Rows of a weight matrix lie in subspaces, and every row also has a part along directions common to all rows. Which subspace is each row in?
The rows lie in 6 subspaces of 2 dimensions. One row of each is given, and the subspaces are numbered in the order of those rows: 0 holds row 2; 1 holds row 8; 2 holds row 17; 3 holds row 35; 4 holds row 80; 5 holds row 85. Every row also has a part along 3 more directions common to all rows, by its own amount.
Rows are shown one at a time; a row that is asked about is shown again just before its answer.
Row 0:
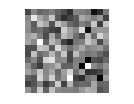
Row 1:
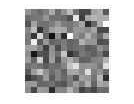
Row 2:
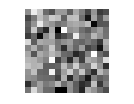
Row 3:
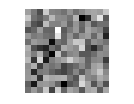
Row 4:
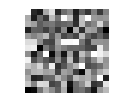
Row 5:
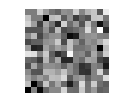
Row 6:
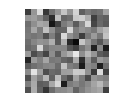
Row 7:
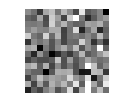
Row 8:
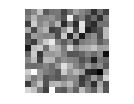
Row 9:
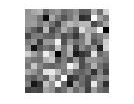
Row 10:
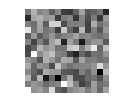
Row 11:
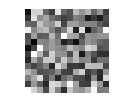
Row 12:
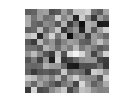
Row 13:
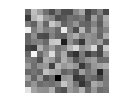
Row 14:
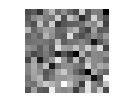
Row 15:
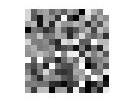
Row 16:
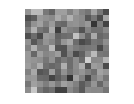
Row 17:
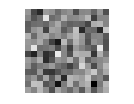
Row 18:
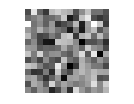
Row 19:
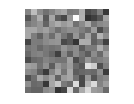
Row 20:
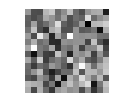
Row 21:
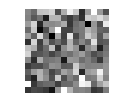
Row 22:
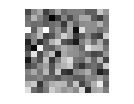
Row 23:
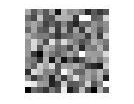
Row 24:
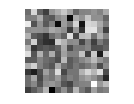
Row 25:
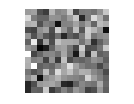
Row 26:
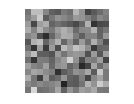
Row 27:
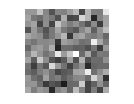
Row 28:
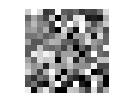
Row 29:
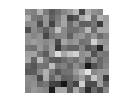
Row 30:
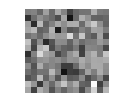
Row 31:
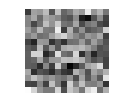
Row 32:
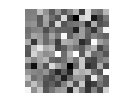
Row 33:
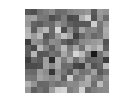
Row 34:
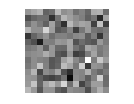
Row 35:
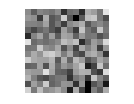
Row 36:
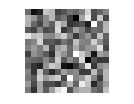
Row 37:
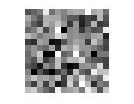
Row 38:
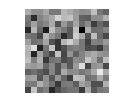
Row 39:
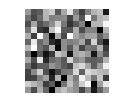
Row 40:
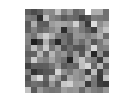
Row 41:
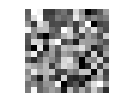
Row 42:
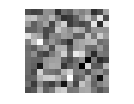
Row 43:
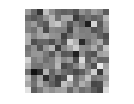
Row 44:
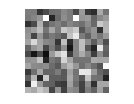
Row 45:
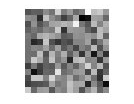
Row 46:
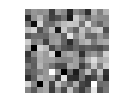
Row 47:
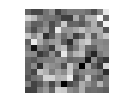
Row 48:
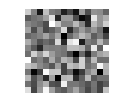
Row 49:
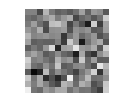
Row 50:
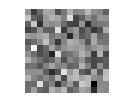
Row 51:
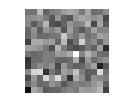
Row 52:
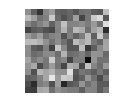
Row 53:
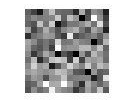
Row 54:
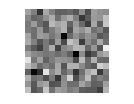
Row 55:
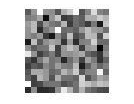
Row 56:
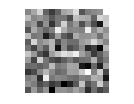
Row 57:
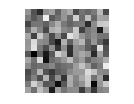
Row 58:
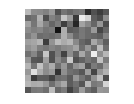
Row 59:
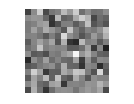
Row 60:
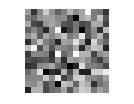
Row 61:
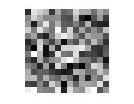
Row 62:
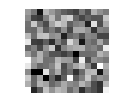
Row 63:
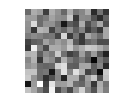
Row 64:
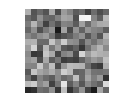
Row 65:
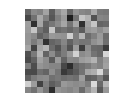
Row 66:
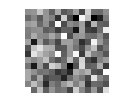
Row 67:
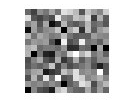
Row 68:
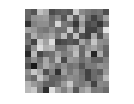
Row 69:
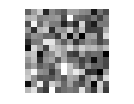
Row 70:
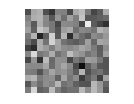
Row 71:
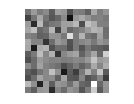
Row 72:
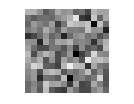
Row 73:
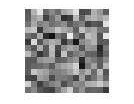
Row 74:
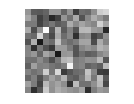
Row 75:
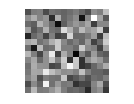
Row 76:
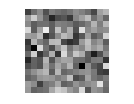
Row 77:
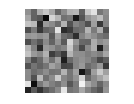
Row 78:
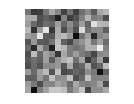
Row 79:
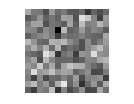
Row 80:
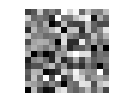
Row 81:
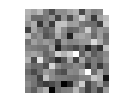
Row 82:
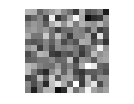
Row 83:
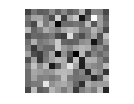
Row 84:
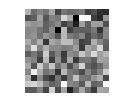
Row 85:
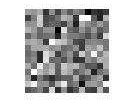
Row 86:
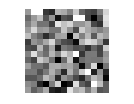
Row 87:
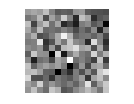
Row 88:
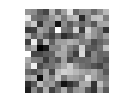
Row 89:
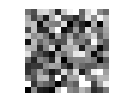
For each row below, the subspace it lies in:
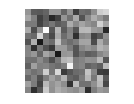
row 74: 0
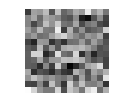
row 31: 5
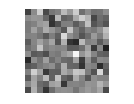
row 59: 4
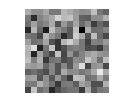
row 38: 0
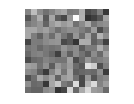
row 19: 3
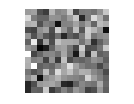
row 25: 1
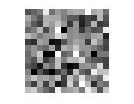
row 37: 5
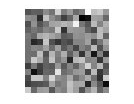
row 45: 5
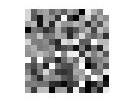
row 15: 3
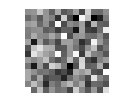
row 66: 3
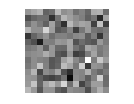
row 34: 0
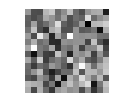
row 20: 2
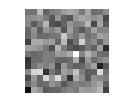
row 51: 4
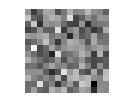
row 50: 1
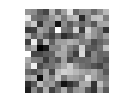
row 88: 1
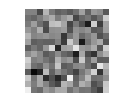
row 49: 4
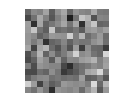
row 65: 1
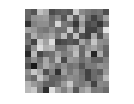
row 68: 1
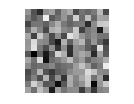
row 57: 2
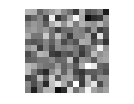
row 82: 3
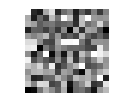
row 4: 5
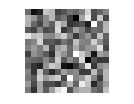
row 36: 0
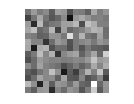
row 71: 1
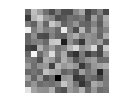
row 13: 4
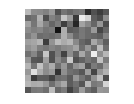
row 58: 5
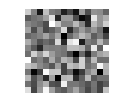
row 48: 4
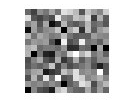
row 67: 4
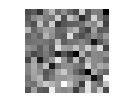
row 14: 3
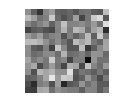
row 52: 0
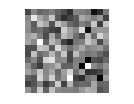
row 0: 0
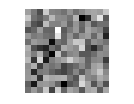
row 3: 5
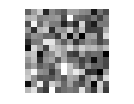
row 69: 1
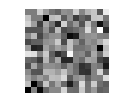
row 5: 2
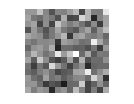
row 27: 3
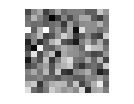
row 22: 0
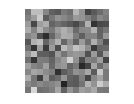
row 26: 5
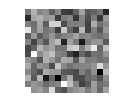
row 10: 4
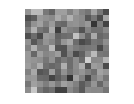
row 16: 0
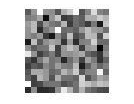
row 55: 2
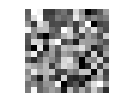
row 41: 5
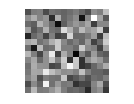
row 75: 3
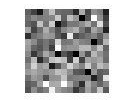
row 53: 3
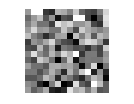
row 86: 3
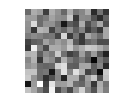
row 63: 1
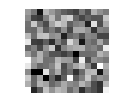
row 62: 4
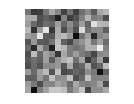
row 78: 0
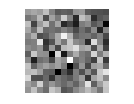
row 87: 5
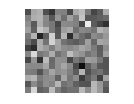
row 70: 2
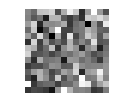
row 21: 2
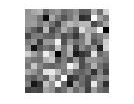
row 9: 2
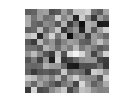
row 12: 2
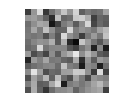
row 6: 4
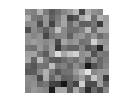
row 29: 3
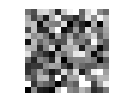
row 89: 2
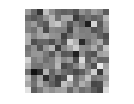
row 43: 4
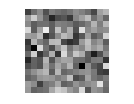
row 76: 0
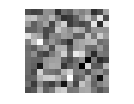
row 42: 0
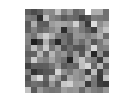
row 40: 5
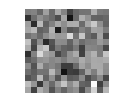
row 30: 1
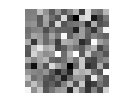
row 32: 3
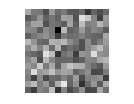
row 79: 5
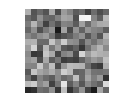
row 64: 5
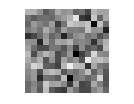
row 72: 0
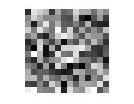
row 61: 5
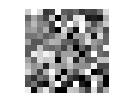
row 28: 3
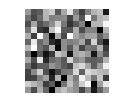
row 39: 2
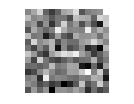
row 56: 3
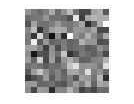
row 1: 2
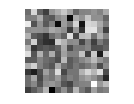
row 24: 1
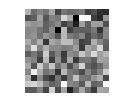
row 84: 5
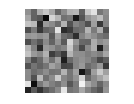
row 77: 2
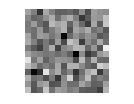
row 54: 4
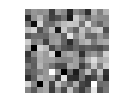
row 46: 1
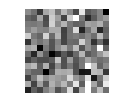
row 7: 3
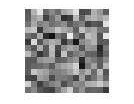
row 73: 2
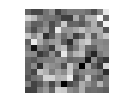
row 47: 0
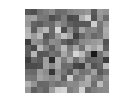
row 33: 0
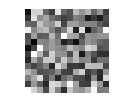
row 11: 5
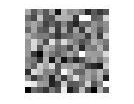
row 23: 5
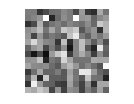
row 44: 2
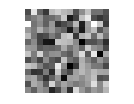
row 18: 1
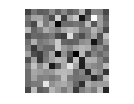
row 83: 3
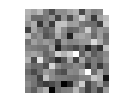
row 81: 3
